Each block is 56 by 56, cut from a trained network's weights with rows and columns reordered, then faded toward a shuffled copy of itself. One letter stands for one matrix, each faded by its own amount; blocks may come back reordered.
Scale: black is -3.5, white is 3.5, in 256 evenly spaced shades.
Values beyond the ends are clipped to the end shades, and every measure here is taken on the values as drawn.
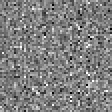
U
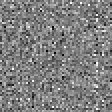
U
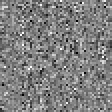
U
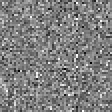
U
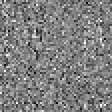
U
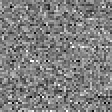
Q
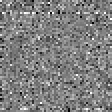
U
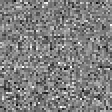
Q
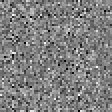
U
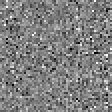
U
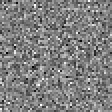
U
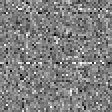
U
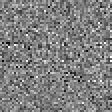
Q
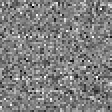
Q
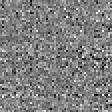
U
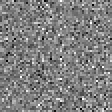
U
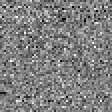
Q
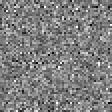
Q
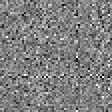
U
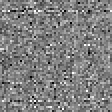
U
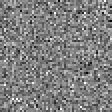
U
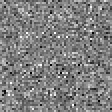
Q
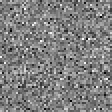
Q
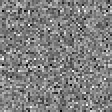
Q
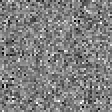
Q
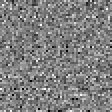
Q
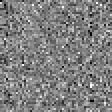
U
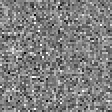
U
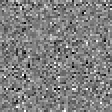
U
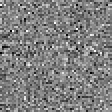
Q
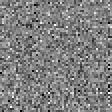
U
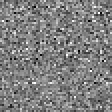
Q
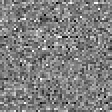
Q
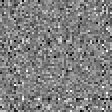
U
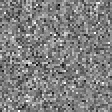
U
